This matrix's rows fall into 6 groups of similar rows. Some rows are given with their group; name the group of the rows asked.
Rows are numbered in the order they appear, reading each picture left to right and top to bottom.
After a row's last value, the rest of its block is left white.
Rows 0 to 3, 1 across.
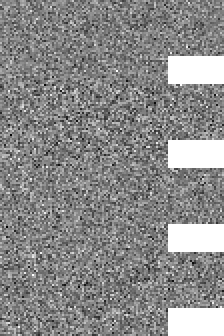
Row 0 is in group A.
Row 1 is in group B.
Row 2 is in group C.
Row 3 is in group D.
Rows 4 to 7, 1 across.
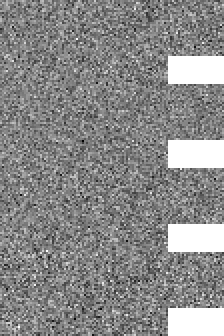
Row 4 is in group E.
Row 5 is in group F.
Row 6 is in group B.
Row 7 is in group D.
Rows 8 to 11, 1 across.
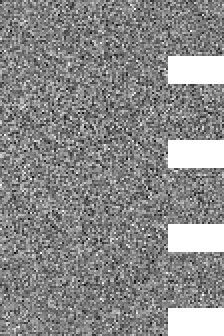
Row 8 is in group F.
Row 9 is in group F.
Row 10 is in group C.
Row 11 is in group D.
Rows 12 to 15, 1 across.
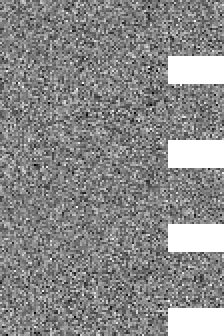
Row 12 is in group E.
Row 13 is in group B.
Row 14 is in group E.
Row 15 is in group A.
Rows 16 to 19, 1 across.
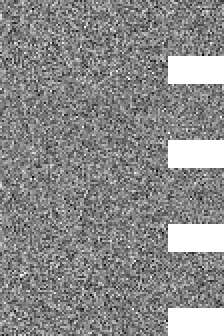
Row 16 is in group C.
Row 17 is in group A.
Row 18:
C
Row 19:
F
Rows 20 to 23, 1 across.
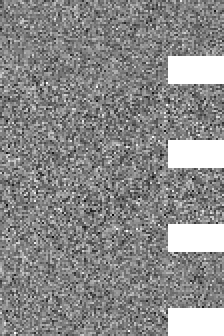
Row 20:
B
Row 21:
D
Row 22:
D
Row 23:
C
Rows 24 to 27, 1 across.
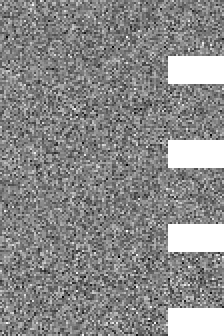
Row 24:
D
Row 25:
A
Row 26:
D
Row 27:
E
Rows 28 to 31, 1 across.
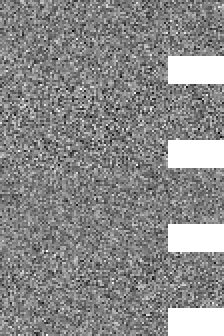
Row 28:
E
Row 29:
F
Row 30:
B
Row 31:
B
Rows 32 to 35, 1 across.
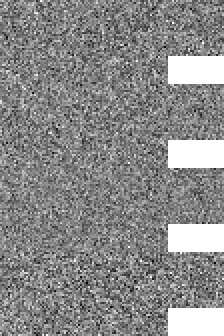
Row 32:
D
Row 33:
C
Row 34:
C
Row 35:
B
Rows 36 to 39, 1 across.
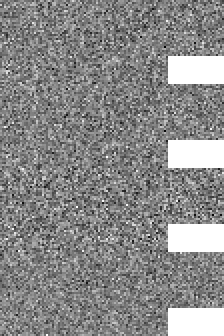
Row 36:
D
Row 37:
D
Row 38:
E
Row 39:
B
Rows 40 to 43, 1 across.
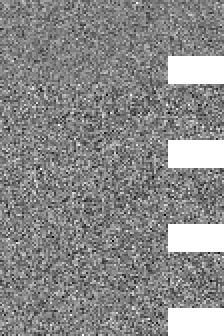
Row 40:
E
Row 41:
D
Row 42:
D
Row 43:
E
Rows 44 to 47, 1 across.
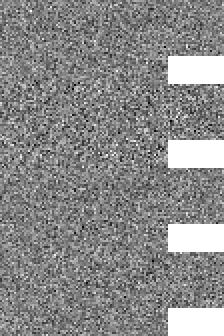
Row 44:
A
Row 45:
E
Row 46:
A
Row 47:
B
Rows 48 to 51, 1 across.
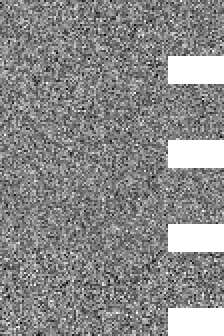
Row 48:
B
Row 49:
F
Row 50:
D
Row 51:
D
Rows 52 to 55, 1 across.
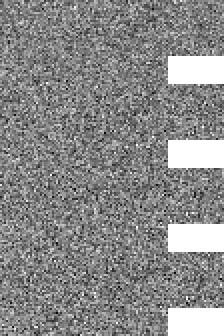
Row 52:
B
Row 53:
D
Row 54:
A
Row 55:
A
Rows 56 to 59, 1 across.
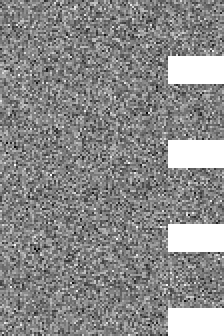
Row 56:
B
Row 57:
C
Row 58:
A
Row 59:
E
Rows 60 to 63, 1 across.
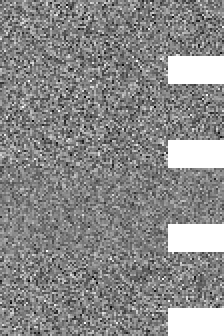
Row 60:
F
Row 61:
F
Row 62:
B
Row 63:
A
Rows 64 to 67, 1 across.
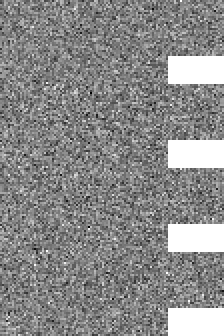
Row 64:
B
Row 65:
B
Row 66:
B
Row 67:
D
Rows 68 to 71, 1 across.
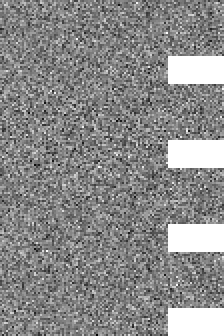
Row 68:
E
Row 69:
A
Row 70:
B
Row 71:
E
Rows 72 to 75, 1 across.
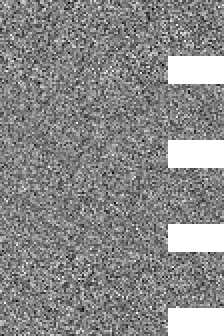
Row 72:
E
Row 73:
E
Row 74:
F
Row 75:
F
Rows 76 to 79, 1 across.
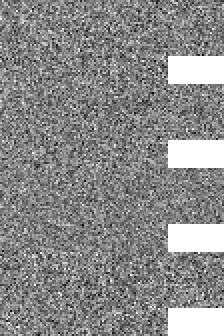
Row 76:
C
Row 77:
A
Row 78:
F
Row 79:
D
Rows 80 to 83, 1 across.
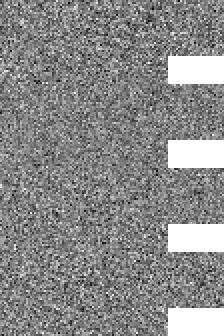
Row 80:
B
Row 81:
B
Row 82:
C
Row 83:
F
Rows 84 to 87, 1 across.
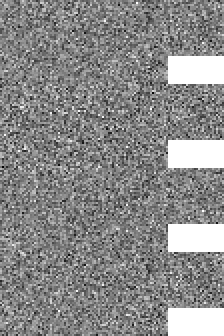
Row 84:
E
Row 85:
F
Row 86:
D
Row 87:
E
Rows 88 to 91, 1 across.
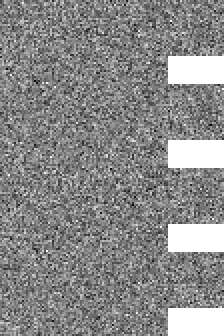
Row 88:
B
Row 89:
E
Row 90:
B
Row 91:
D
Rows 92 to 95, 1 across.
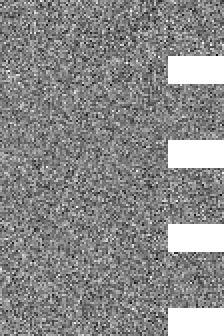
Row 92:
D
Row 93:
B
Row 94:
E
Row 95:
C
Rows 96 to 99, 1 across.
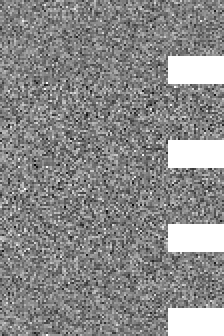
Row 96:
B
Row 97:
B
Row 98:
F
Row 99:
B
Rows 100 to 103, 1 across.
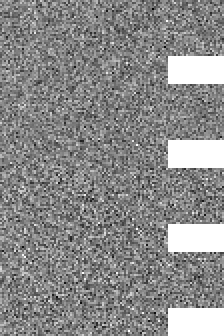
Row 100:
D
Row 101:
F
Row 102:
F
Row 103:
C
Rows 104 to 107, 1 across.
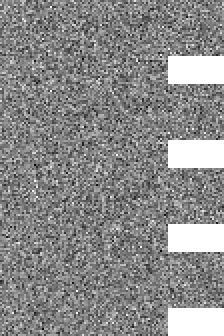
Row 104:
A
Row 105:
A
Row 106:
D
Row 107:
E
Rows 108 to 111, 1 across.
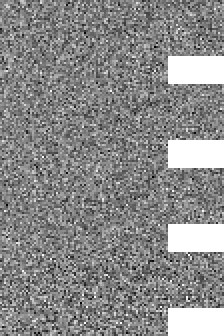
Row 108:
E
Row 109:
A
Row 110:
D
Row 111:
A
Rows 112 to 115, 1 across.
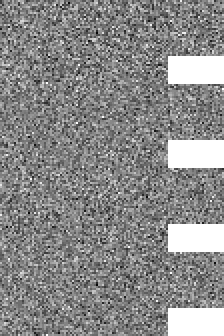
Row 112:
B
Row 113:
E
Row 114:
C
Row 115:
B
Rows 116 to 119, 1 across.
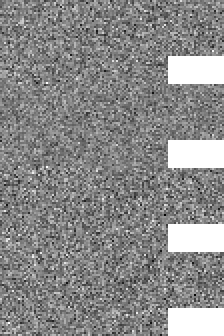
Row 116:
B
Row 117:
B
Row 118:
D
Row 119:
D
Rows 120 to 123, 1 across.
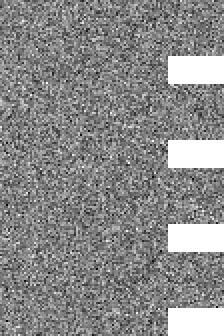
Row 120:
B
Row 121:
C
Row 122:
D
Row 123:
D
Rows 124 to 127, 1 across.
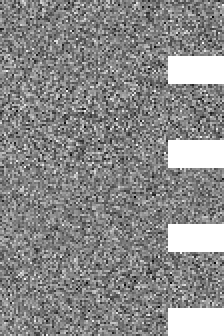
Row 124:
E
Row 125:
F
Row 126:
B
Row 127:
B
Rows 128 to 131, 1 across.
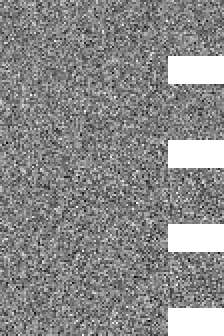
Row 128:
D
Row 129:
C
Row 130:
E
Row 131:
E
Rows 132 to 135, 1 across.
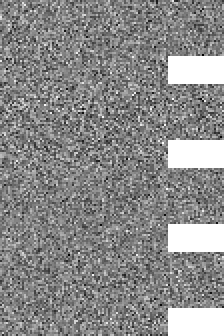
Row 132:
C
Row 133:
F
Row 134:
D
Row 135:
E
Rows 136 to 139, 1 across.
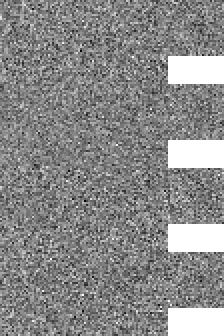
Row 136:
C
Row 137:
B
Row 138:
E
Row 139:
A
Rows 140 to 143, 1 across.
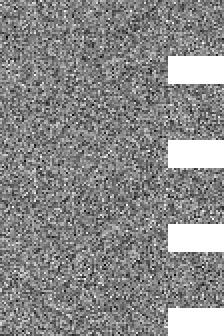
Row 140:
D
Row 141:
E
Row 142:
D
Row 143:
F
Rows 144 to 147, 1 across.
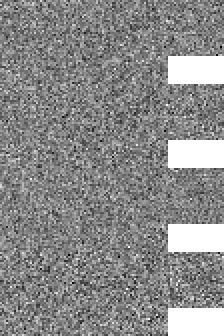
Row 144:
D
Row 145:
D
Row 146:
C
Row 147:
E
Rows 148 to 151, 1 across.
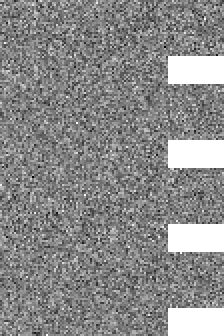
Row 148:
D
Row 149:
E
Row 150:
C
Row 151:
B
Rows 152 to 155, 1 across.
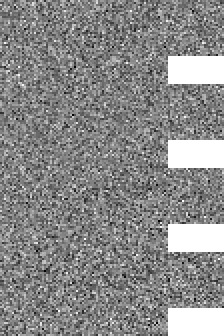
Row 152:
D
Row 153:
E
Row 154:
A
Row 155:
E
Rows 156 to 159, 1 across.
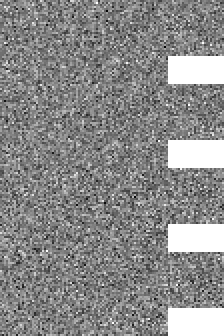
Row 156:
D
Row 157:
D
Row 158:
B
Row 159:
E
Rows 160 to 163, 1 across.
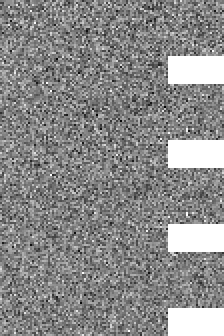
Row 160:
B
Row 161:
A
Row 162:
A
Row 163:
C
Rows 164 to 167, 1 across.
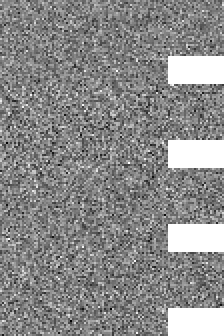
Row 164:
A
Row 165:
C
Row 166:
D
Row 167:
F
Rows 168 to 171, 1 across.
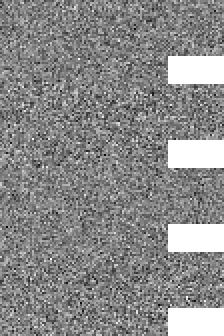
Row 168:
B
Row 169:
B
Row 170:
C
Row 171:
A
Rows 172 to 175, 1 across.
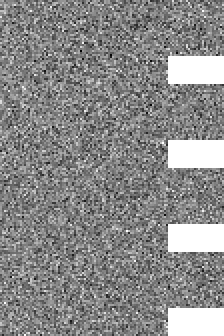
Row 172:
A
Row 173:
C
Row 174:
D
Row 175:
F
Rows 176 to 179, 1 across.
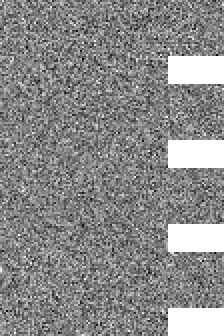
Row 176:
A
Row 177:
E
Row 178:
F
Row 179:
C
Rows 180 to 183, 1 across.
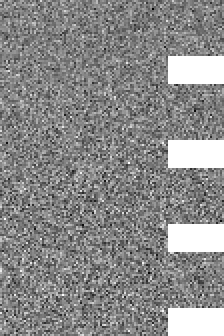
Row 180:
D
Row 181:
C
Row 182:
F
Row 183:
C
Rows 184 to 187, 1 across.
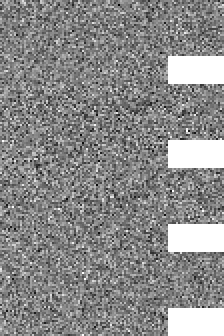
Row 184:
E
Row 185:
A
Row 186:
D
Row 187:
C
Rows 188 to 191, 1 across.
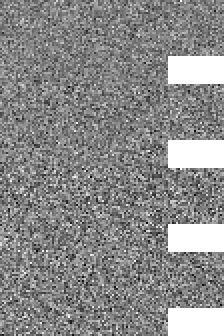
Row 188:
B
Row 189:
E
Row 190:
B
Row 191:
F
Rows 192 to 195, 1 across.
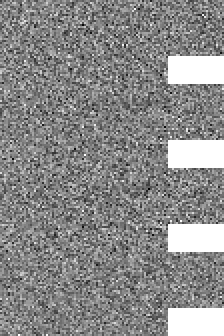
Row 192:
F
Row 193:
A
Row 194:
A
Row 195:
B
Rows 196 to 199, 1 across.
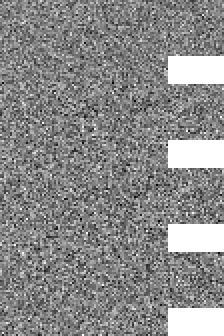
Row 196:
F
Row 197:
A
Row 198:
A
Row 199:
E
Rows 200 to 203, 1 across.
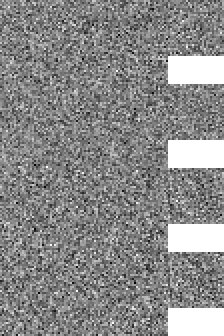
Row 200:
A
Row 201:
B
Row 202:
E
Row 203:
E
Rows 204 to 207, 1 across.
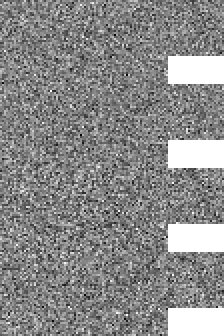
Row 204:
F
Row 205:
A
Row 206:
F
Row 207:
D
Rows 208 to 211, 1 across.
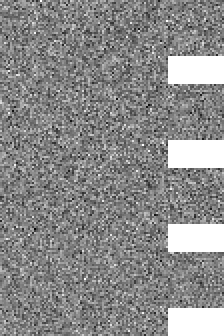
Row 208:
D
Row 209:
C
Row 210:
E
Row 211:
C
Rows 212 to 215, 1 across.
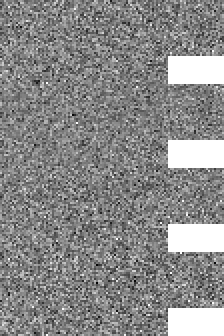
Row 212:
B
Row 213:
E
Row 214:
A
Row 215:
B
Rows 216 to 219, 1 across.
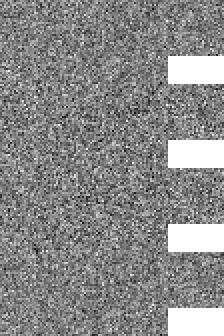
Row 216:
D
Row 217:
D
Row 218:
B
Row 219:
D
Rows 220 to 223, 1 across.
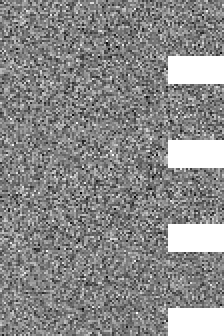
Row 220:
F
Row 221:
E
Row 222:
B
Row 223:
F
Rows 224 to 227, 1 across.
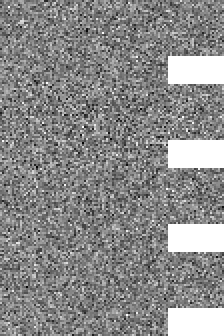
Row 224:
B
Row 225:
A
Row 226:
D
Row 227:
D
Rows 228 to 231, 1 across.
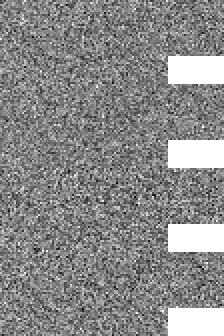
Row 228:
F
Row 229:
D
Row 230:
B
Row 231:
F
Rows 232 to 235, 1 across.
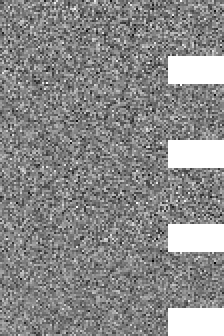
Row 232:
B
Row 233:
B
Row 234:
E
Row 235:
B
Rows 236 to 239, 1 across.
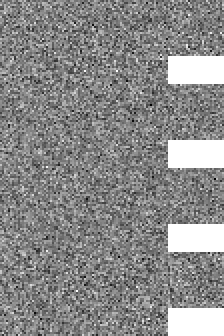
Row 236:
A
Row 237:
B
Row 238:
B
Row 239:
E
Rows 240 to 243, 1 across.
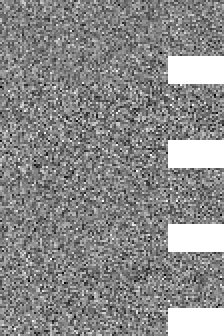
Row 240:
E
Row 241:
B
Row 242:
E
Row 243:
A
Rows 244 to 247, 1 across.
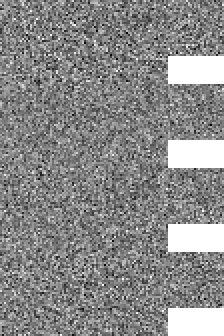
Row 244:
A
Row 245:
E
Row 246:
D
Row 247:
F
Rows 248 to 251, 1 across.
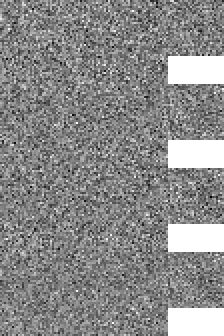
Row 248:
C
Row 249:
E
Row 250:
E
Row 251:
E
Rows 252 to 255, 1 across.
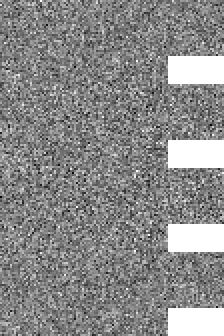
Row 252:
D
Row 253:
B
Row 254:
E
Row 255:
D
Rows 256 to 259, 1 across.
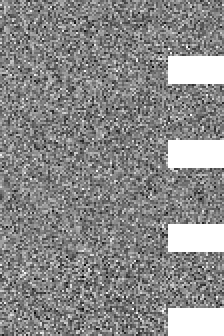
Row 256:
A
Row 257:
F
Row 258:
C
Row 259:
F
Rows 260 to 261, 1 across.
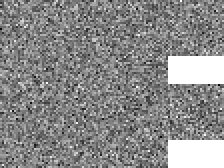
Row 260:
B
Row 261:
E
